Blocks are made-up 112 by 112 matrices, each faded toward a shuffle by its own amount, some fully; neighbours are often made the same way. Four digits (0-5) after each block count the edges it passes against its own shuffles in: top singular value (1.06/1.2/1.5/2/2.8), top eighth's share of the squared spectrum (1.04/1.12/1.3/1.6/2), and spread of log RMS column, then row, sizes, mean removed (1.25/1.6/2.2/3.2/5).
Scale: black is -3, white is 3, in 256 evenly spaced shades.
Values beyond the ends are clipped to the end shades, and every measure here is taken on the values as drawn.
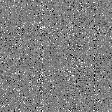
2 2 2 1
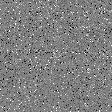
1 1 1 1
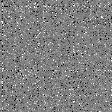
2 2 2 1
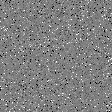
0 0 1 0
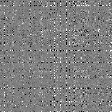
3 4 4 4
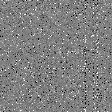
2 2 2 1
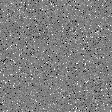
1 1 1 0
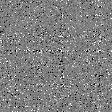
2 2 2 2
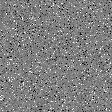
0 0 0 0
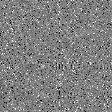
3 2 2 0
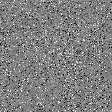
3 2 1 0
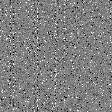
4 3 2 0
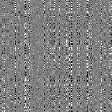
5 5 4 3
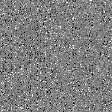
3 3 2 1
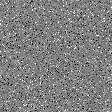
1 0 0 0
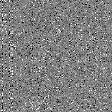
4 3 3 1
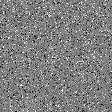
2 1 0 0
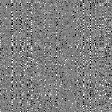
5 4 4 2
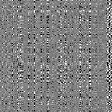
5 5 4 3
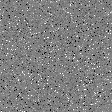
0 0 0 0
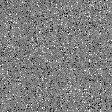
3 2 1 0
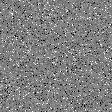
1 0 0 0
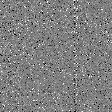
3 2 1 1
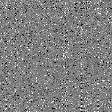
4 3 2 1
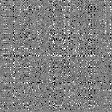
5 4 3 3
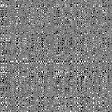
5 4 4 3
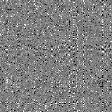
4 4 3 2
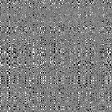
5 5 4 4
